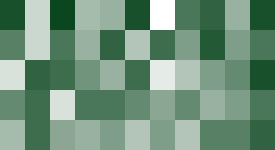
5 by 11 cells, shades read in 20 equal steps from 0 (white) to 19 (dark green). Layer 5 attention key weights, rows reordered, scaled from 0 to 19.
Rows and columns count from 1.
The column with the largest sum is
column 11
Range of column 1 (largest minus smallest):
15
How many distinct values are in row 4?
7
